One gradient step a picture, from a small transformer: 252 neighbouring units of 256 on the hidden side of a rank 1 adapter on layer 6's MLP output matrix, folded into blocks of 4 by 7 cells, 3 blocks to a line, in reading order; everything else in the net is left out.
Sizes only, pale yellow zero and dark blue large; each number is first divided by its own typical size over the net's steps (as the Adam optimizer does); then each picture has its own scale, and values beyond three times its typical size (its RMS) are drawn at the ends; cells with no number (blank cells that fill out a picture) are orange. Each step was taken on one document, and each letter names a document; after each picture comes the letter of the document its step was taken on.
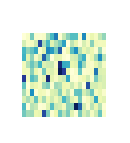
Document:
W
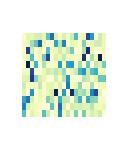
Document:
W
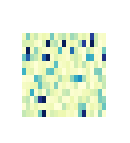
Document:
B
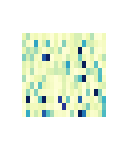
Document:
B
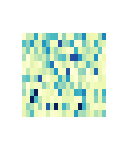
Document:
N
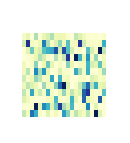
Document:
N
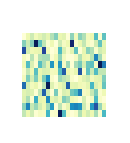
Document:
W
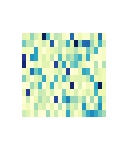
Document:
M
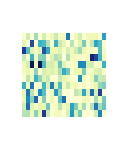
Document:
W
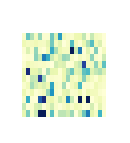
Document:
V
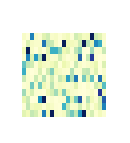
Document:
B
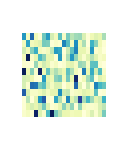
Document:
M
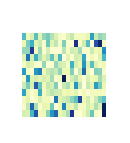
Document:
M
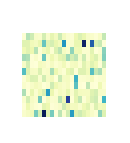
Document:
B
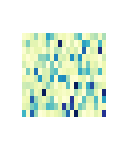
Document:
N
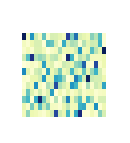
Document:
M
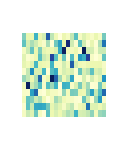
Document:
N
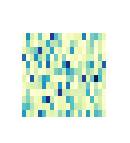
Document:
W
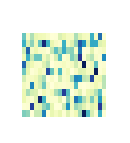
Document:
B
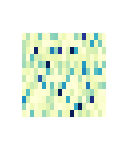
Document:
V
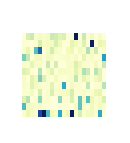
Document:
V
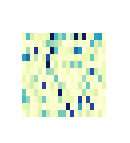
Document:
V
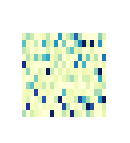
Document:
B
